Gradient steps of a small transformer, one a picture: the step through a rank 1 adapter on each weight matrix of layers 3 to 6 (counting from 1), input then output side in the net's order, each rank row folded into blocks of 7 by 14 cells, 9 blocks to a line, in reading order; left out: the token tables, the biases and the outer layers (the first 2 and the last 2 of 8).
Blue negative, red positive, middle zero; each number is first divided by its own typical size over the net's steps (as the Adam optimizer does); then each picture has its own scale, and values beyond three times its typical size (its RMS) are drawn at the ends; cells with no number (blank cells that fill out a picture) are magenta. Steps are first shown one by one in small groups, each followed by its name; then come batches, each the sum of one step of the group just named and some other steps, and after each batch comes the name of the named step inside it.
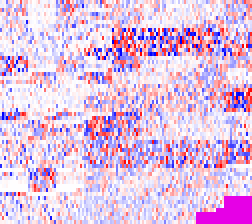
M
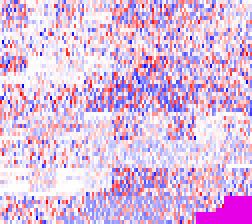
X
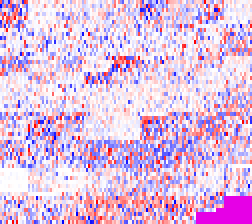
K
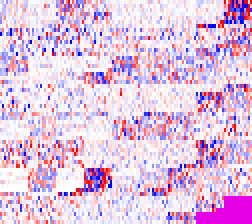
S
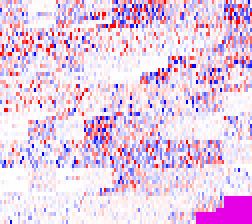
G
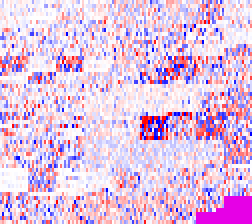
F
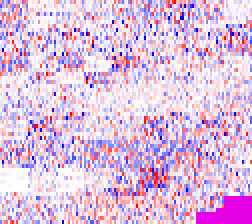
K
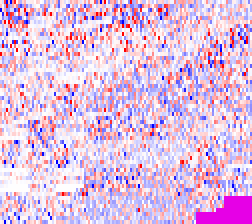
X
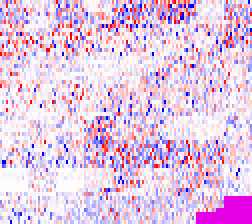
G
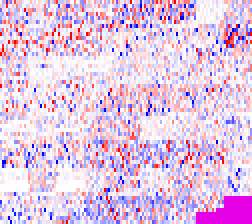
S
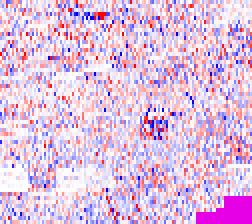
F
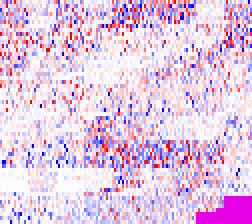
G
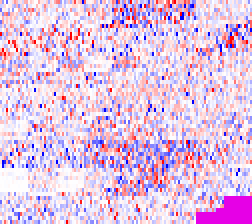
K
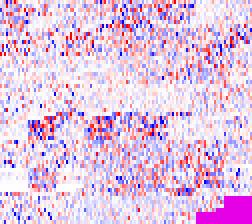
M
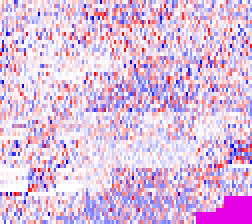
X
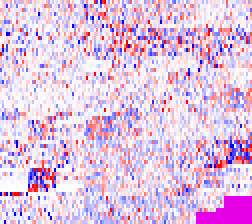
M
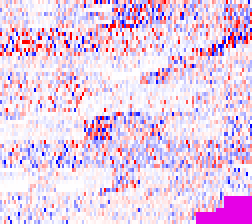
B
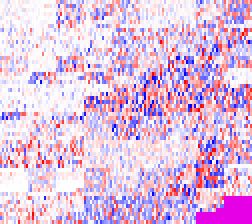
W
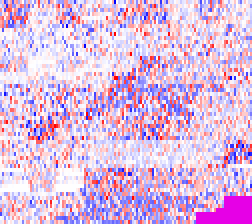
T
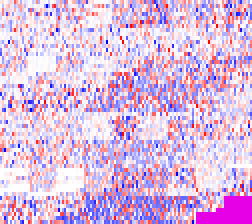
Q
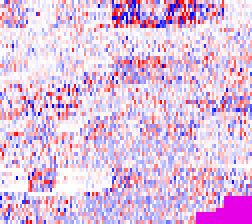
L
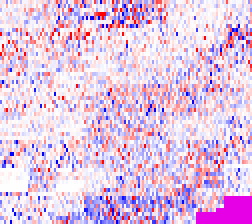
W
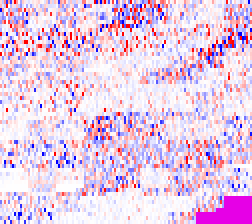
B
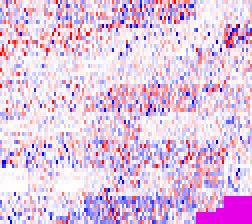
W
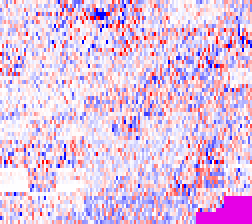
W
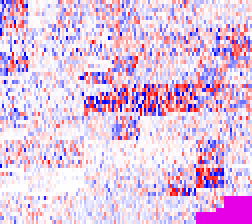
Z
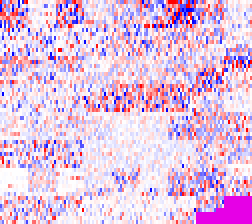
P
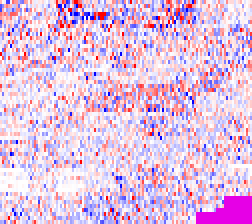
P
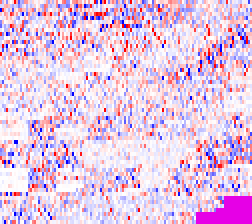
P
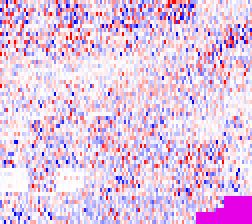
P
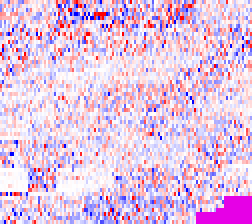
P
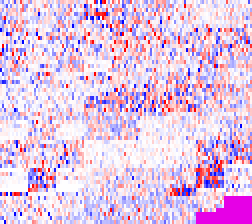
Z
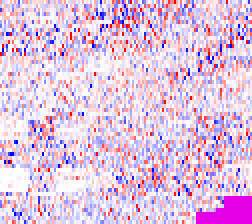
P
